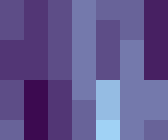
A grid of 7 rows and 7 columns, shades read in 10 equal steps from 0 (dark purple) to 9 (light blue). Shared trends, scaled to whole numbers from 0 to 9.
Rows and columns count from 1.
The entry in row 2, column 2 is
2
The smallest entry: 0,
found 3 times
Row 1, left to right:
3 2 3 5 4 4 1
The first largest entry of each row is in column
4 4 4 4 5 5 5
